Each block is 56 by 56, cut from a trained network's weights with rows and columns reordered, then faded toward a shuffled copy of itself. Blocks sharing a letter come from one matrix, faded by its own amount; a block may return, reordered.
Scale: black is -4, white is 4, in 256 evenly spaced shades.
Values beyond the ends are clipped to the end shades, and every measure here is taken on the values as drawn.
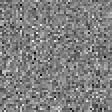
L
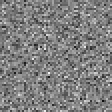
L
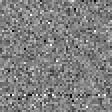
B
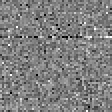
B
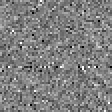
B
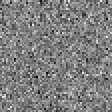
B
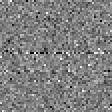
B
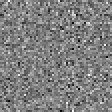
L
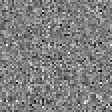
L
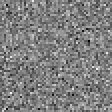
L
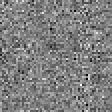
L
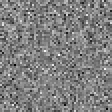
B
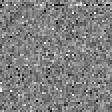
B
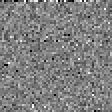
B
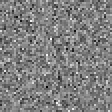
B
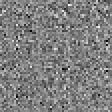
L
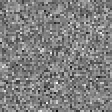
L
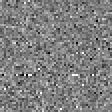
B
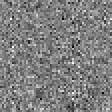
L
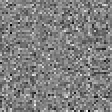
L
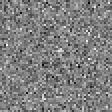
B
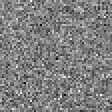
B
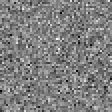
B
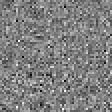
L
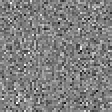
L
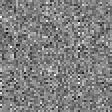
L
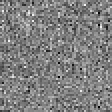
L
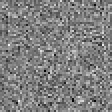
L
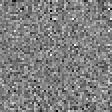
L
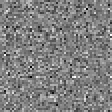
L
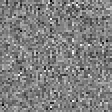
L
